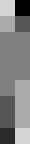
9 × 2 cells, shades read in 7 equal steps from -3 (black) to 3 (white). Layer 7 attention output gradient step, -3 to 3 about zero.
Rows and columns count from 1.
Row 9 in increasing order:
-2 2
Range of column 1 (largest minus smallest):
4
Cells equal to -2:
1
